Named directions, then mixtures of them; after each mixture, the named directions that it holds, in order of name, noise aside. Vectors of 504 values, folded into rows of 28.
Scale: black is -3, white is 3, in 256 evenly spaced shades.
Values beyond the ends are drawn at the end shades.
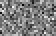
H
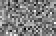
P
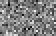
H, P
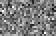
H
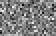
H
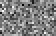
H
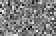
H, P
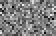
H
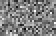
P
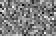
H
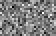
H, P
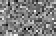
H, P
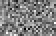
P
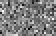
H, P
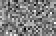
P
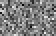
H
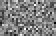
P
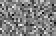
H, P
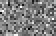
H, P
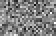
P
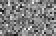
H, P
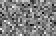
H, P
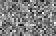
H, P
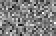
H, P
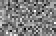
P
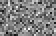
H, P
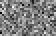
H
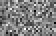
P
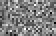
P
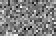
H, P
